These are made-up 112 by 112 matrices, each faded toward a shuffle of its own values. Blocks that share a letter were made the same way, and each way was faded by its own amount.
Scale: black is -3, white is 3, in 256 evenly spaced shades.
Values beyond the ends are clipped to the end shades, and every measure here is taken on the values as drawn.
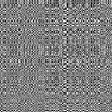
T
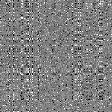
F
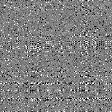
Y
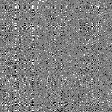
F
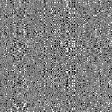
F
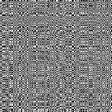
T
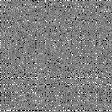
Y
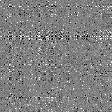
Y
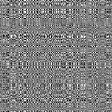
T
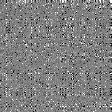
Y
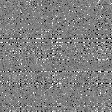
Y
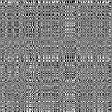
T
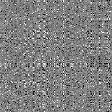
F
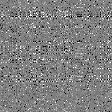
Y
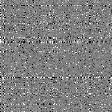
Y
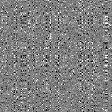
F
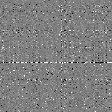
Y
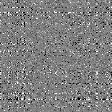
Y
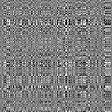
T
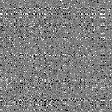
Y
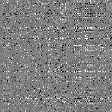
Y
